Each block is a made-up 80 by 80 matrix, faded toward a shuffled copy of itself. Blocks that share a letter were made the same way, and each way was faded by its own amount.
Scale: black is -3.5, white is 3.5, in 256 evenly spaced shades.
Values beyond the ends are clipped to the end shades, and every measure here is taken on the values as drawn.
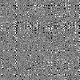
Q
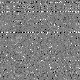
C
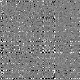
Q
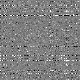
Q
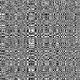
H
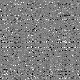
C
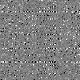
C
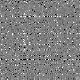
C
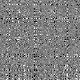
Q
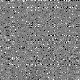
C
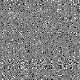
C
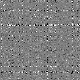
Q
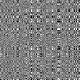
H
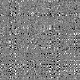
Q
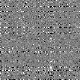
Q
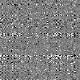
Q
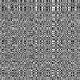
H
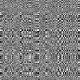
H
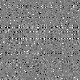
C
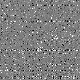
C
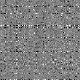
Q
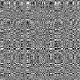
H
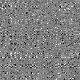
C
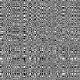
H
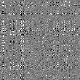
Q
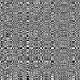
H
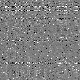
C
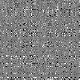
Q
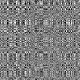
H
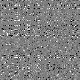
C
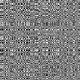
H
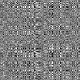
H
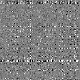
Q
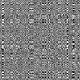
H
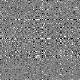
Q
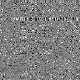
C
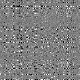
Q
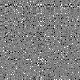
C
